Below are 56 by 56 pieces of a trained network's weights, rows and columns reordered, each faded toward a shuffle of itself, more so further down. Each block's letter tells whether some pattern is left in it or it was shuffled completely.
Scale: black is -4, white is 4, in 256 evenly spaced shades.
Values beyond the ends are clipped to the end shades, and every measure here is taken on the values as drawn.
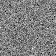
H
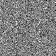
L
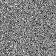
H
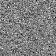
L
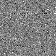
L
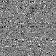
L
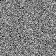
H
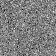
H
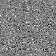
L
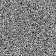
H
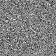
L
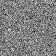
H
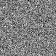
H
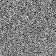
H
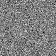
H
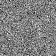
H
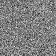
H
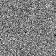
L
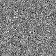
L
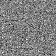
L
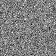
H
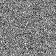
H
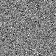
H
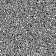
H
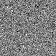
H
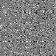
L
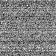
L
